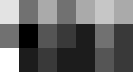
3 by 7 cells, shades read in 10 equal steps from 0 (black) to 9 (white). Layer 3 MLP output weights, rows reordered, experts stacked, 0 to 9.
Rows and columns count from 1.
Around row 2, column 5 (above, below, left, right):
6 1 2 4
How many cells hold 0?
1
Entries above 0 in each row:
7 6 7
